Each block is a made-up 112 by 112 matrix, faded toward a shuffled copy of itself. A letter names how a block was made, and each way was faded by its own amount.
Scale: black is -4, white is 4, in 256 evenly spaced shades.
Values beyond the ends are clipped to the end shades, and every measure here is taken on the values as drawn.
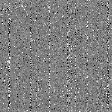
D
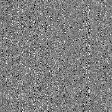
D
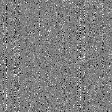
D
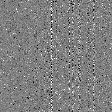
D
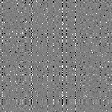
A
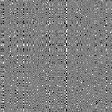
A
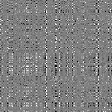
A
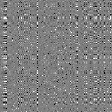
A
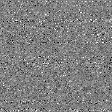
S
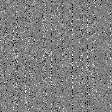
D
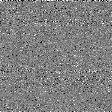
S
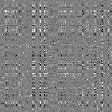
A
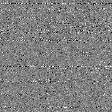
S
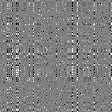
A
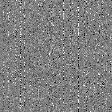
D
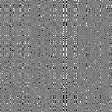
A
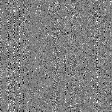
D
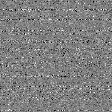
S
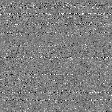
S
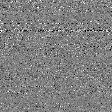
S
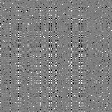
A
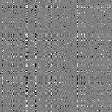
A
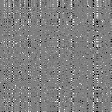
A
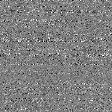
S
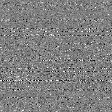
S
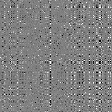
A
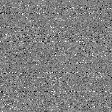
S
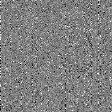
D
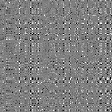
A
